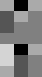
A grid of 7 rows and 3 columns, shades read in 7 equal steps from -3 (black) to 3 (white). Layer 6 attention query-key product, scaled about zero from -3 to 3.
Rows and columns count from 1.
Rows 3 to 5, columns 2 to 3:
0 0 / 0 0 / -3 1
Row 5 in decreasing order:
2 1 -3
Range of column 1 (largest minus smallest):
3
